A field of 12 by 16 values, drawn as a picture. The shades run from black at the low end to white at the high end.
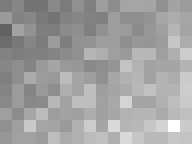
Slope: up to the bottom right. Mirror symmetry: none. Ninth with the highest average: bottom right. Ninth with the lowest average: top left.
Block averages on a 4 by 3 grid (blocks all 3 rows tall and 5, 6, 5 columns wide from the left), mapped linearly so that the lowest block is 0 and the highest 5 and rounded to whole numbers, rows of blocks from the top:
012 / 023 / 134 / 345
